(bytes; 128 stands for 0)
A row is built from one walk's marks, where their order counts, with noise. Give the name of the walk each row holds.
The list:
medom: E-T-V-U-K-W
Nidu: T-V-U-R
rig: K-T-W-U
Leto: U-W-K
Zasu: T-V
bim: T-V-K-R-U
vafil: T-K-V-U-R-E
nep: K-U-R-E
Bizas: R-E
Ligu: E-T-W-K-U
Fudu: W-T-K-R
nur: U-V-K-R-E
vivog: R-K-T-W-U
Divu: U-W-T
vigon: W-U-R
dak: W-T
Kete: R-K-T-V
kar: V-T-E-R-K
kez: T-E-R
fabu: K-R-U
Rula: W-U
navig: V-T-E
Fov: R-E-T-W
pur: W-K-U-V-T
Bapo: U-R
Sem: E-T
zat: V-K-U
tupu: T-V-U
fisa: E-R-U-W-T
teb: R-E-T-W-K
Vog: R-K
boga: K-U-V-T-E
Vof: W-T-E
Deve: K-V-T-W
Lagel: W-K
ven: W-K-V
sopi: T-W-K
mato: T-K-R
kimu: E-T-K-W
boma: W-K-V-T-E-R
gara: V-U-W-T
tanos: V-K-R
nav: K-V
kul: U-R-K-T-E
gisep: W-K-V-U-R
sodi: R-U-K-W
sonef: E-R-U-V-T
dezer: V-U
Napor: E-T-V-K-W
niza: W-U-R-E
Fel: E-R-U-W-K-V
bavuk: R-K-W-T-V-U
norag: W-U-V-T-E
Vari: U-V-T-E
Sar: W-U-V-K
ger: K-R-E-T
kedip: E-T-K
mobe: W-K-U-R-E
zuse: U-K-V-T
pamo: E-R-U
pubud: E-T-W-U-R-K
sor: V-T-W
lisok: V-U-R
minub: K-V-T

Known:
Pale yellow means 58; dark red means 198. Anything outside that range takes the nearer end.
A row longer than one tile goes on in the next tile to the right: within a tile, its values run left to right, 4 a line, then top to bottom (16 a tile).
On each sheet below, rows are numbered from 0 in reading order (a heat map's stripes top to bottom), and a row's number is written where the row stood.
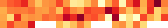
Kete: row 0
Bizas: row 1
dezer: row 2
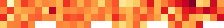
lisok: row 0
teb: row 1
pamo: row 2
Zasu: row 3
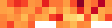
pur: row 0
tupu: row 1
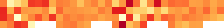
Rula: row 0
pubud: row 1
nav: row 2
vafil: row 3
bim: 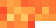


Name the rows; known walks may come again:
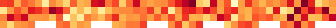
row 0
kez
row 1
zat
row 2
Nidu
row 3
Zasu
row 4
lisok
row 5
dak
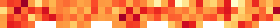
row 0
sor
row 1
vafil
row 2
Fov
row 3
vigon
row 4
Bapo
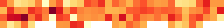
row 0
Bizas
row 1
Rula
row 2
fisa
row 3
pamo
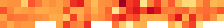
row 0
pubud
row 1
Kete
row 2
navig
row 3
niza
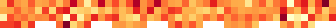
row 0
sopi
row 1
nav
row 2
tupu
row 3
Sar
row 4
mobe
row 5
dezer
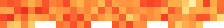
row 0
norag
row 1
teb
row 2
rig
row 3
nep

